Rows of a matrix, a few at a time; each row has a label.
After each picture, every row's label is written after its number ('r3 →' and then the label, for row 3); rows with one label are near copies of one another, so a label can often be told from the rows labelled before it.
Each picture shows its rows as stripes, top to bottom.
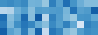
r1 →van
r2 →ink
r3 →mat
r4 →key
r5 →mat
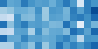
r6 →key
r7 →ink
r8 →ink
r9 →key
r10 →ink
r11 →key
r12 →ink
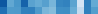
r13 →key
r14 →key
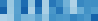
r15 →mat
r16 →mat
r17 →ink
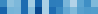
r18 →mat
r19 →mat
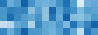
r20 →key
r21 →van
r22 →van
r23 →ink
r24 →key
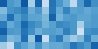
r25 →mat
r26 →van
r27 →van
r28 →key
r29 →key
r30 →mat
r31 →ink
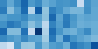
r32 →key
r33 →mat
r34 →van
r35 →van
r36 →mat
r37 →van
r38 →ink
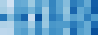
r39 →ink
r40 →ink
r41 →mat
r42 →ink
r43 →ink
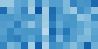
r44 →ink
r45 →mat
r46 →van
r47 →van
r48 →van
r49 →van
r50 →mat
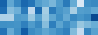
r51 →key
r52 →mat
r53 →ink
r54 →van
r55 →key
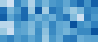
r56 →ink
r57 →mat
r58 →key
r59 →ink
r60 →ink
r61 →van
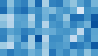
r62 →mat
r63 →key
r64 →ink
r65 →ink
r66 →key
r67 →mat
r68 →ink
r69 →van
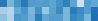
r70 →key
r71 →ink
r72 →ink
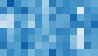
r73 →van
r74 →key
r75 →ink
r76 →ink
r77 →key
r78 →key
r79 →key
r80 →van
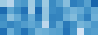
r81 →ink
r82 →mat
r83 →mat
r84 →van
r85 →key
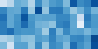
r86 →ink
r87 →mat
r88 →key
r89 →key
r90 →van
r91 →ink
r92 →ink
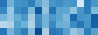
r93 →key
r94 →mat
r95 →ink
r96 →ink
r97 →mat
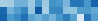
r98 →ink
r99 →mat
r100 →key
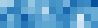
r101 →ink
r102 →van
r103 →key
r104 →key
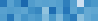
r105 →key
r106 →van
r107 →van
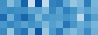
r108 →mat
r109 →van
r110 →key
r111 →van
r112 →mat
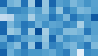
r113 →mat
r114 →van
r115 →ink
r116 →key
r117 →mat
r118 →van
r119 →mat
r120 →key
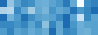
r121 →key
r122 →ink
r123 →key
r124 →van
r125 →van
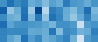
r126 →van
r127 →mat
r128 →mat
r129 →key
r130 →van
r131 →key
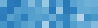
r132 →van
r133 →van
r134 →key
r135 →van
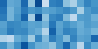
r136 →mat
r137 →key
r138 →mat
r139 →van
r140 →van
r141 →ink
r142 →key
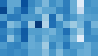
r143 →key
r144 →key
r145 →van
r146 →mat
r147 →key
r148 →key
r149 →van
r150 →van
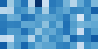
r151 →mat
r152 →ink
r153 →key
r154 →van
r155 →key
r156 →ink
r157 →key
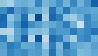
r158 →ink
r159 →van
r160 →mat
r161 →key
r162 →ink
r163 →mat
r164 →van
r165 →van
